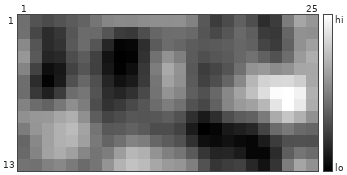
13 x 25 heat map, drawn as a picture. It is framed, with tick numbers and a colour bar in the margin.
Grain: blotchy. Lone odd cells: none. Ninth with the highest average: middle right. Odd rows or columns: none.
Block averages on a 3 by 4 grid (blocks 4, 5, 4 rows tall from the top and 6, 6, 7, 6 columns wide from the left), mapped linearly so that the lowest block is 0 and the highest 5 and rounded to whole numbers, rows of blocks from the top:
1122
1025
3301
